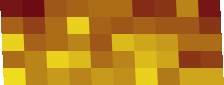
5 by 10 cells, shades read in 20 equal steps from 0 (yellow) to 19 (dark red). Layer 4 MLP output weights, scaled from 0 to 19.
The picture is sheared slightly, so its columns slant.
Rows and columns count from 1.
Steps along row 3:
up down down up down up up up same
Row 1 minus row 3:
17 8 2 3 -2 7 11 9 -2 8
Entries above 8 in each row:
9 9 5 4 1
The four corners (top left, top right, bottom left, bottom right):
18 18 0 5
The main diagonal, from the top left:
18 14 10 3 6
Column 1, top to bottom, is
18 11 1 10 0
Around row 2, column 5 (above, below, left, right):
10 12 1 12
